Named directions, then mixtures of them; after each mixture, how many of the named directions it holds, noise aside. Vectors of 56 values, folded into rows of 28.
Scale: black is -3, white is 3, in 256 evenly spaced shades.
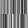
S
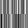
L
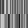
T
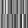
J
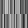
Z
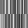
two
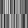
one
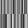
one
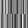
one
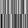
two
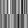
three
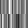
two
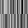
three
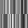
two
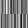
two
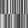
two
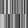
one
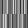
three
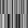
three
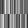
two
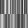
two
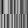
three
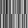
two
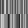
one
